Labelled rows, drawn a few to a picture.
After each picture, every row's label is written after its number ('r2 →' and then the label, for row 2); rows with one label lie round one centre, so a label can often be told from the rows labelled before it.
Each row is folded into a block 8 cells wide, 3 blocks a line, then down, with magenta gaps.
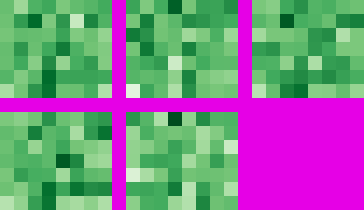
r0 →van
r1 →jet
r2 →van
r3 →van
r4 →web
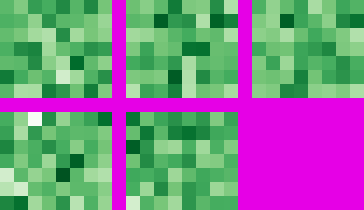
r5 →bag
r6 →van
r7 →van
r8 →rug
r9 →jet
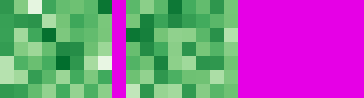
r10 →rug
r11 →jet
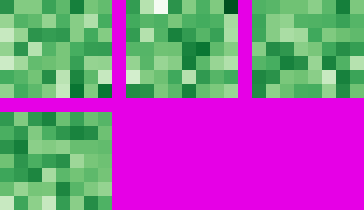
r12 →web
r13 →rug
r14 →bag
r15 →jet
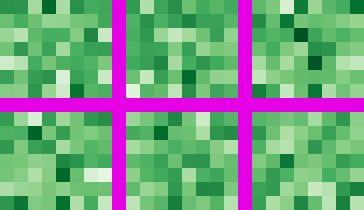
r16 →web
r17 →jet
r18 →rug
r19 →rug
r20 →van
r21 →bag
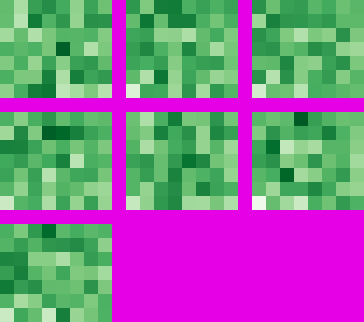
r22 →van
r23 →jet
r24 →jet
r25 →jet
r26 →van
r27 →jet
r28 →jet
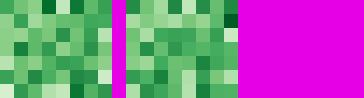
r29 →web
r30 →web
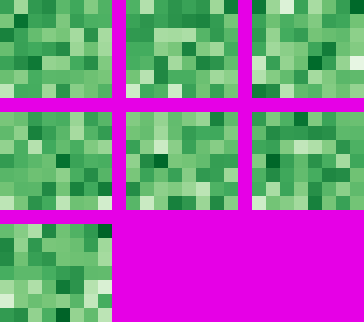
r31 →jet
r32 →jet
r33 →rug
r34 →van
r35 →bag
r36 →jet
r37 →rug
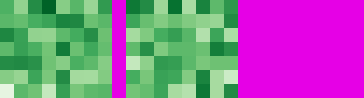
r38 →jet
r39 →web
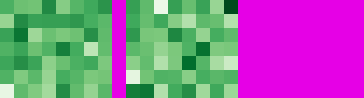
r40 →jet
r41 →rug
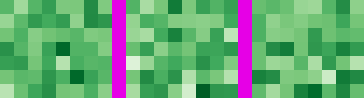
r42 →van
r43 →web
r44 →bag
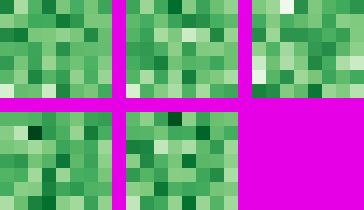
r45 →jet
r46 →jet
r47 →rug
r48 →van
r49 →jet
